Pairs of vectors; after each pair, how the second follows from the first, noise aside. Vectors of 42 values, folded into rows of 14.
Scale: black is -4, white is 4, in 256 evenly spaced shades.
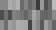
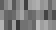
reversed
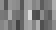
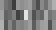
reversed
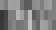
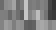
reversed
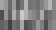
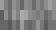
shrunk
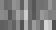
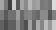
shuffled
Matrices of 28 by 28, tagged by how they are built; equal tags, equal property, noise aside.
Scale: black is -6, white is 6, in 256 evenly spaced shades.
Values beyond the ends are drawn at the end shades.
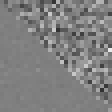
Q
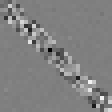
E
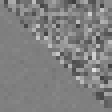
Q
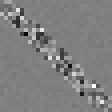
E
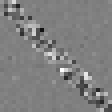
E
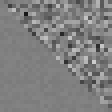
Q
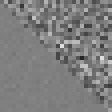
Q
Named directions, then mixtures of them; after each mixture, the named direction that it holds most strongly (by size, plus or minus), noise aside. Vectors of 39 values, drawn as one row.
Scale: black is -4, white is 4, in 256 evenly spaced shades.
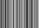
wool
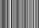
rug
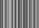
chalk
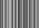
chalk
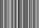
chalk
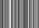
chalk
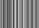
chalk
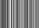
rug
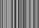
chalk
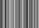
wool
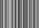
chalk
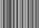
chalk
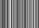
rug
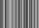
chalk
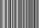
rug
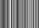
rug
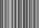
chalk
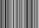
wool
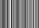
rug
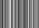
chalk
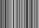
wool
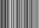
wool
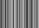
wool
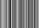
rug
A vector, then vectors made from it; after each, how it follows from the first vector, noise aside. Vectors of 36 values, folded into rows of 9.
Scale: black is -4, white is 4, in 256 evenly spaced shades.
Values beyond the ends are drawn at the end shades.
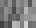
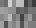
reversed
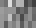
reversed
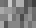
reversed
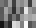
scaled up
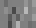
partly zeroed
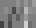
partly zeroed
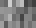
reversed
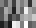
scaled up
